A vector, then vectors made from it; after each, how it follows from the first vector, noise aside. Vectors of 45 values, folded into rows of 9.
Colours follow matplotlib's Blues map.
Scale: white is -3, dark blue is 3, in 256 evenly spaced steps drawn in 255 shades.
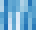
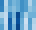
negated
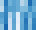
copied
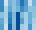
negated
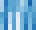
copied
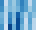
negated
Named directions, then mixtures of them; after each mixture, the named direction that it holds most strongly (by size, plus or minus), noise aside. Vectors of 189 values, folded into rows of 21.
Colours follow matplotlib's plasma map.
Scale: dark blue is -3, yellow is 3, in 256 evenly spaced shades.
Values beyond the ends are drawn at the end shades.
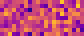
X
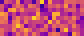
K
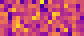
K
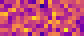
K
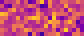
K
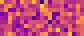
K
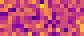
K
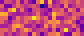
K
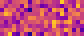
X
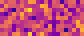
X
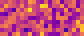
X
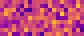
X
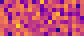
K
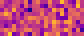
X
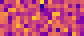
K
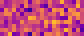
X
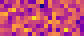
K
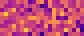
X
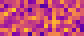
X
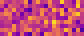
X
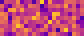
K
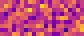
X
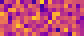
K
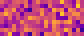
X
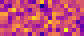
K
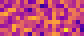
X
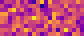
K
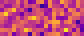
X
